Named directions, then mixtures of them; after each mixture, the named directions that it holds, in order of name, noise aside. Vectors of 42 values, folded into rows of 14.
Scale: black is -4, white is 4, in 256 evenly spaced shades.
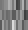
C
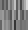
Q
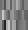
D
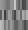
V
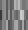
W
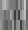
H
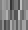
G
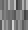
C, Q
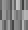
C, D, W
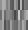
G, V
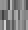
D, G, Q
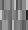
C, Q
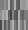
C, G, Q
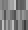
C, Q, V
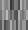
G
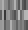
G, V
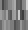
H, Q, W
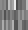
C, Q, V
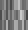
W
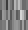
W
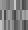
V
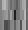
G, H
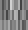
G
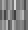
C, V, W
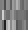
D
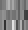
C, D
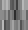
C, G, H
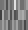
Q, V, W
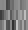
C, D, W
